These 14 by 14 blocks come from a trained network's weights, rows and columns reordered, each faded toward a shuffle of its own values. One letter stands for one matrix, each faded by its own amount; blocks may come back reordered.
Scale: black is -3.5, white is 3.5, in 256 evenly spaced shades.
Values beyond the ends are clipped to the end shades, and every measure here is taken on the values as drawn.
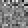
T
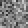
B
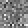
T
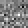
T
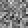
B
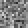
B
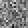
B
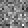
T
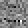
T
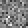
B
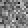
B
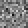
B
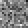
B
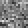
T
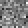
T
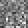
T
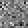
T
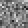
B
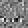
T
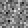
B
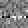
T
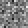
B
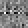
T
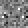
T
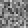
B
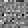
T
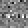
T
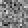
B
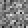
T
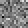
B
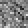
B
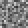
B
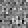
T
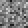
T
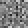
B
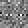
T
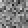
B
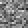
B
